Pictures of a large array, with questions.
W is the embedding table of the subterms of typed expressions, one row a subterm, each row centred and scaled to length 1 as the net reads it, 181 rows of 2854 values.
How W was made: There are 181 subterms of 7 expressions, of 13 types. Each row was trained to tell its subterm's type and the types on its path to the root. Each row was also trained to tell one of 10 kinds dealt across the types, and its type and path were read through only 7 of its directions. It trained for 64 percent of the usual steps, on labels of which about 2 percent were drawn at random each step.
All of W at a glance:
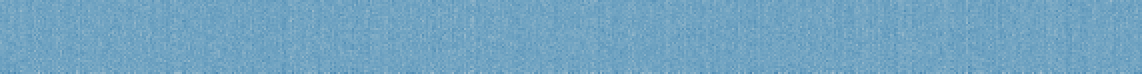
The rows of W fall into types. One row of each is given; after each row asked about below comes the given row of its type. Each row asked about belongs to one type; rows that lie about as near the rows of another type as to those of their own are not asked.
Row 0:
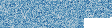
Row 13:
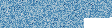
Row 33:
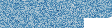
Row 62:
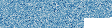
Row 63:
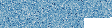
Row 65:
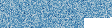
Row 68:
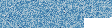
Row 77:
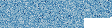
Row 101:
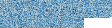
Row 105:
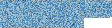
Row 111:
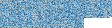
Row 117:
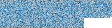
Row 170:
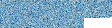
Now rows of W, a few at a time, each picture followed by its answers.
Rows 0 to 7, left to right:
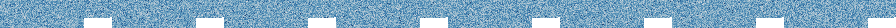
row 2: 117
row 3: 13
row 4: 0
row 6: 63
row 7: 105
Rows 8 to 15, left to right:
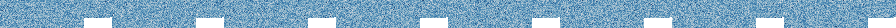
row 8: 62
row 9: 170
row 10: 77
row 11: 77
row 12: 0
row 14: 105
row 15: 101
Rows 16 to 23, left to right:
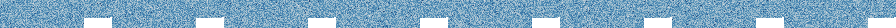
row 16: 170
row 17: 0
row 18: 77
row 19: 65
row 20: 101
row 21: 101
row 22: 117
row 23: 62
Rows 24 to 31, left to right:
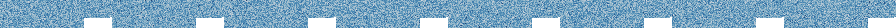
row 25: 63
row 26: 101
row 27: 65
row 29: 101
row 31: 117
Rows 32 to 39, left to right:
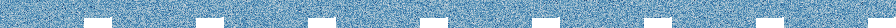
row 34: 101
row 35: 63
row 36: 68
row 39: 63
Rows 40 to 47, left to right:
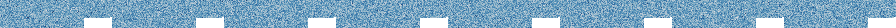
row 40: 65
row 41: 101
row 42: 13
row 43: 101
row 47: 0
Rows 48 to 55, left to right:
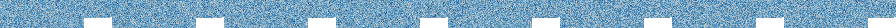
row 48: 117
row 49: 105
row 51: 105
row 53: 111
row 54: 0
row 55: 65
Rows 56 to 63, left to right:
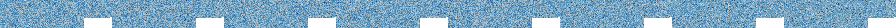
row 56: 105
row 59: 65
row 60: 117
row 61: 105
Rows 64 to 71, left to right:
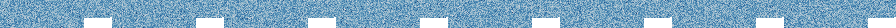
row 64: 0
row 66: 111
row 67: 62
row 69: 0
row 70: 0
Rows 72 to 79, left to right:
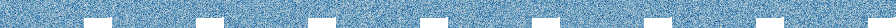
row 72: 170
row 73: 77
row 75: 65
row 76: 68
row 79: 33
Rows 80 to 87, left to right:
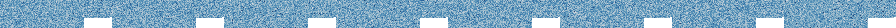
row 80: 101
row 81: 13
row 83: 111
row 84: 0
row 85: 77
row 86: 101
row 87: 170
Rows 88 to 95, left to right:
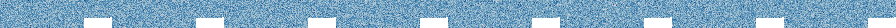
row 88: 170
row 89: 117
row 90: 63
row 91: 117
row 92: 0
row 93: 117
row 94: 0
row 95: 63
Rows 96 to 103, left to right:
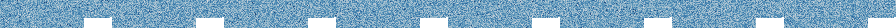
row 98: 77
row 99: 101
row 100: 170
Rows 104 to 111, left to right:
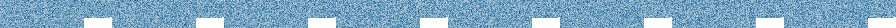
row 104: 65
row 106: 77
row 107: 68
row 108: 77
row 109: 170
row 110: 33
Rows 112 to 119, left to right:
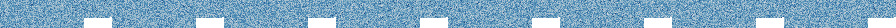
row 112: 13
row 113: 77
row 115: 68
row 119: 68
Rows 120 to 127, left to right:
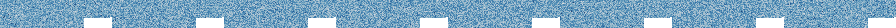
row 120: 77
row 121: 101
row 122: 0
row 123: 77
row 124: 0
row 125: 62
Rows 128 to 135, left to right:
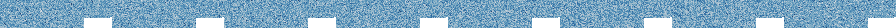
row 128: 62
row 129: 65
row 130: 105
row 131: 33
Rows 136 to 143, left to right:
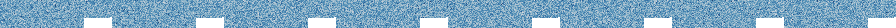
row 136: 33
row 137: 62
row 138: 65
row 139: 68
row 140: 77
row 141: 13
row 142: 117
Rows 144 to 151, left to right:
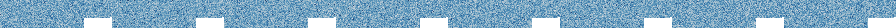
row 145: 105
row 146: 13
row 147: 65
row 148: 63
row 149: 117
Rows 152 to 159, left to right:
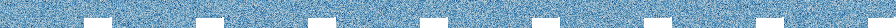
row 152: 68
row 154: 117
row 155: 13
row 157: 170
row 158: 62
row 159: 101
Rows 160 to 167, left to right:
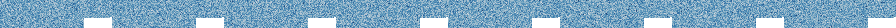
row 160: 170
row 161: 63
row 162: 62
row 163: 65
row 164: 77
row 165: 65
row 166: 65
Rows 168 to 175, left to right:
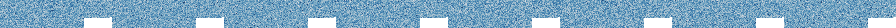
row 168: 111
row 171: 33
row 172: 33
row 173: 13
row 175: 13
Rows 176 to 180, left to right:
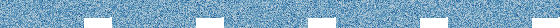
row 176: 111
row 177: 63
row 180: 105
